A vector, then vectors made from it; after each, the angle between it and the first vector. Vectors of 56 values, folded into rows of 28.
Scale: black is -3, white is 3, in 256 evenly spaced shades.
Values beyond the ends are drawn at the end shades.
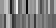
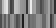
partly aligned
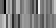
orthogonal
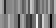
orthogonal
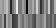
nearly parallel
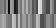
partly opposed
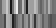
nearly parallel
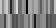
nearly parallel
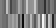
orthogonal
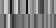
nearly parallel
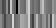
partly opposed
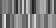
partly opposed
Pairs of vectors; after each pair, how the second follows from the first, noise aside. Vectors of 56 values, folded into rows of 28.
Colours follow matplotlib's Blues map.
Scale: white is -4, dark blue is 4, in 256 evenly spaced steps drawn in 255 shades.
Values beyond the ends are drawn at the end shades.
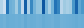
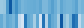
wrapped around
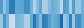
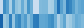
wrapped around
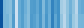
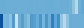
partly zeroed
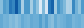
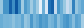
copied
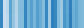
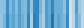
wrapped around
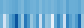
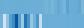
partly zeroed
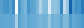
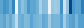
copied
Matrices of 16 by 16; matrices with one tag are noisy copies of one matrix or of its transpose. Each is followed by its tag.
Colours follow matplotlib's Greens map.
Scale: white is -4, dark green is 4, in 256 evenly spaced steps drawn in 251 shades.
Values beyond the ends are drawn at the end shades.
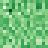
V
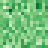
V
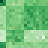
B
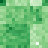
B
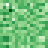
V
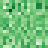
V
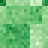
B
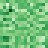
V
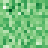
V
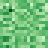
V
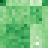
B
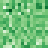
V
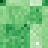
B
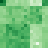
B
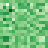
V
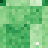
B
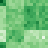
B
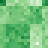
B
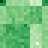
B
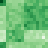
B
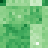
B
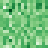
V
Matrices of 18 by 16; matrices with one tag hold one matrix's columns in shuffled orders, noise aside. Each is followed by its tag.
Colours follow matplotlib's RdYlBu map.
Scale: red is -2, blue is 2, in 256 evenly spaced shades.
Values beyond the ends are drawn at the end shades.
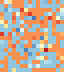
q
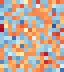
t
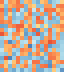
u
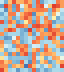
u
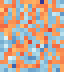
u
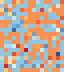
q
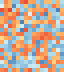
q
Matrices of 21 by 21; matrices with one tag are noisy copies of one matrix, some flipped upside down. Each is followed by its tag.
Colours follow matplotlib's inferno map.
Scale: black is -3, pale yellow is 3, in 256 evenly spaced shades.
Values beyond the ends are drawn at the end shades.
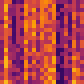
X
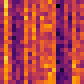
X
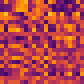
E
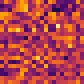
E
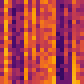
X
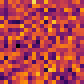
E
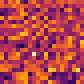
E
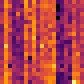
X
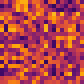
E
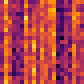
X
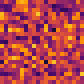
E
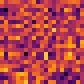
E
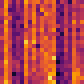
X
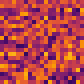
E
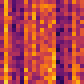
X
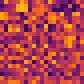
E
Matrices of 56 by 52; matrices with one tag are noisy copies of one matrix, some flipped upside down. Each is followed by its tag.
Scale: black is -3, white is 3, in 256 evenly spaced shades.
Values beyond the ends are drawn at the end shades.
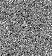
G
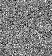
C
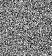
C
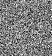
C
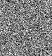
G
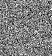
C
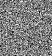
C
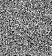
C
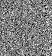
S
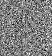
S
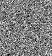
G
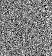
S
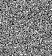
C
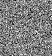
C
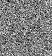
G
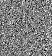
S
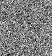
G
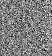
S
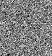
G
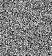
C
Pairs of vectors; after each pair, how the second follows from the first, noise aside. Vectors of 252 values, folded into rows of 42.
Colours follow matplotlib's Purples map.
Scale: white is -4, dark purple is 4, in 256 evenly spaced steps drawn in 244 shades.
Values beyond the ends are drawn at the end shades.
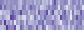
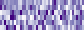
scaled up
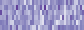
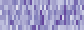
negated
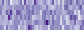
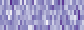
negated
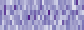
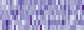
shuffled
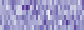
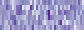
negated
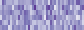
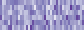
negated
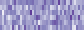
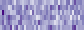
negated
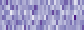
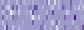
partly zeroed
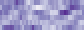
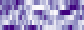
scaled up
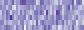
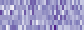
shuffled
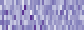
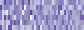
negated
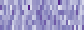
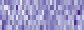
shuffled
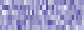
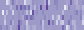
partly zeroed
